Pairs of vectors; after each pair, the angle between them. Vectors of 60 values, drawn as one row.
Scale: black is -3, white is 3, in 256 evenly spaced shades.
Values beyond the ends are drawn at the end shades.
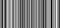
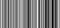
orthogonal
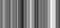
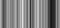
nearly opposite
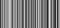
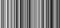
orthogonal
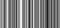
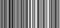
orthogonal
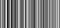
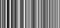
nearly parallel
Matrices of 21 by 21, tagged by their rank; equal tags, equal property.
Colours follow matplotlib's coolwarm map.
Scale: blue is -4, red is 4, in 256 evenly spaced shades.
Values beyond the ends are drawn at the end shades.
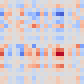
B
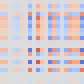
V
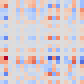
B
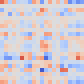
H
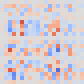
H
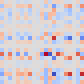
B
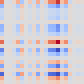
V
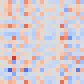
H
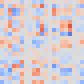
H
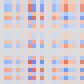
V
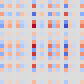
V
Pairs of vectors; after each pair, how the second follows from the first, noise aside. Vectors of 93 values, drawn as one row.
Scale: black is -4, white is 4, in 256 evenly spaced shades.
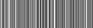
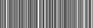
reversed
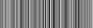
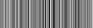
copied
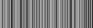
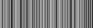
copied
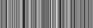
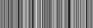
reversed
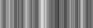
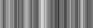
copied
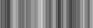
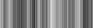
reversed
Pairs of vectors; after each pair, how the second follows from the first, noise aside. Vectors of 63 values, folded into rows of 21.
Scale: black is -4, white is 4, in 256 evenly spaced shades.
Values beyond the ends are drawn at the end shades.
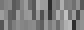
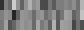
shuffled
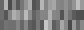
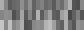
shuffled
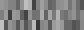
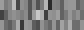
wrapped around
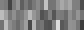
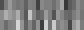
shuffled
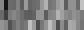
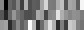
scaled up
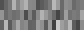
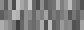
wrapped around
